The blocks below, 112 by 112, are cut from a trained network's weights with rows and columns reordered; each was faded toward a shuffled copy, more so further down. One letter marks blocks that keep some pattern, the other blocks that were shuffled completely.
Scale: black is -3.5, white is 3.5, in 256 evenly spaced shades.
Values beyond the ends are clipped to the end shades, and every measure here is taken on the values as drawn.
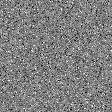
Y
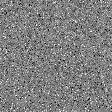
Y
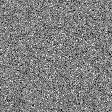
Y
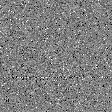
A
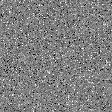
A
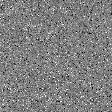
A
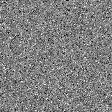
Y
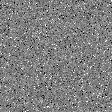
Y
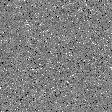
Y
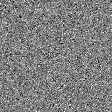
Y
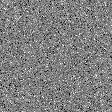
Y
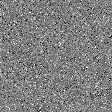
Y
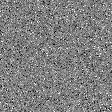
Y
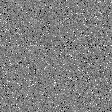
A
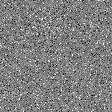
A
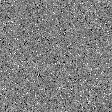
A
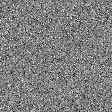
A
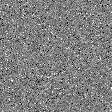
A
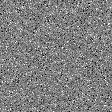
Y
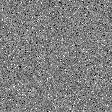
Y
